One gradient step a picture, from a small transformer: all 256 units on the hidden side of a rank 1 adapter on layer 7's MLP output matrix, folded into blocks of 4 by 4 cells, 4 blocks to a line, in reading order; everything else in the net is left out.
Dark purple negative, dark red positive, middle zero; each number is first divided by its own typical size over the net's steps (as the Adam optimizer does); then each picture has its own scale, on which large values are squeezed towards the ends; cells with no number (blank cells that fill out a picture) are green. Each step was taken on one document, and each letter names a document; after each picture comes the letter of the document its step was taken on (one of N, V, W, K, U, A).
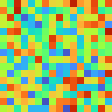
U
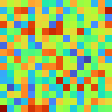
U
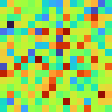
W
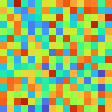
U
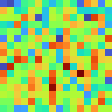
W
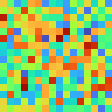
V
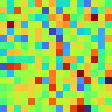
W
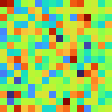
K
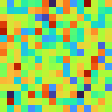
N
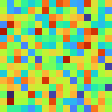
N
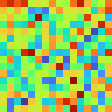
U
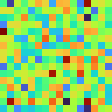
K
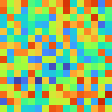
V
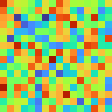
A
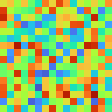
A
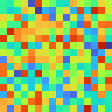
A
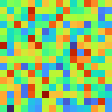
U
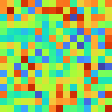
A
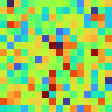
W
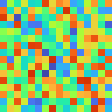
A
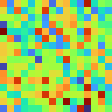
K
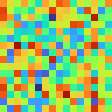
A
